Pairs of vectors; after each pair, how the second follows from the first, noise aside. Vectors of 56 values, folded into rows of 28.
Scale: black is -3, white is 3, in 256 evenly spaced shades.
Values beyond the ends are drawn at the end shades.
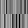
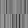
shrunk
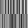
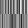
copied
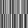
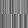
shrunk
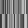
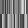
copied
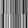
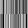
copied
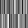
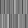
shrunk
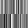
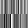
copied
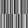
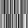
copied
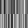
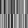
copied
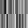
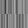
shrunk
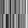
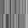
shrunk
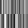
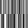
copied
